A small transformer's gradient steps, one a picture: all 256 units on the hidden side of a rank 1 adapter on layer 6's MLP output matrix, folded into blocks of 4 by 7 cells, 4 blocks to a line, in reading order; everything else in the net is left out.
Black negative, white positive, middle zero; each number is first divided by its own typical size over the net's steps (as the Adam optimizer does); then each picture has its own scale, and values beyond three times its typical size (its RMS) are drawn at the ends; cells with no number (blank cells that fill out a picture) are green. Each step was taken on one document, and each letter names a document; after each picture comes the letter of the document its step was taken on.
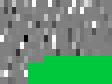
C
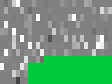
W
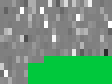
C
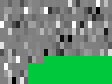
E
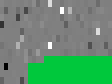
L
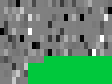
W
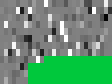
W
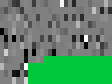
W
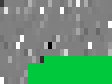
L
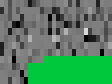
E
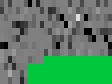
E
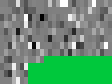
W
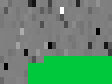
L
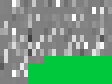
W
